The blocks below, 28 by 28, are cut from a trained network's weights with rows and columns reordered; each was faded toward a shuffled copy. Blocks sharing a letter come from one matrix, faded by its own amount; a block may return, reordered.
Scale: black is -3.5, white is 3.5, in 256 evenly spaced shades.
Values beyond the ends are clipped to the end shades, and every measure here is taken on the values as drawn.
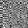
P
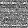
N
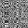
P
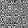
P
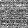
N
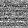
N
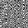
P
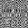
P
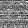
N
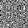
P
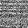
N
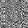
P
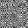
P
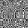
P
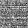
N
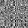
P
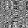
P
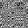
P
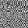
P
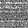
N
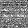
N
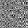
P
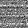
N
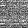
N
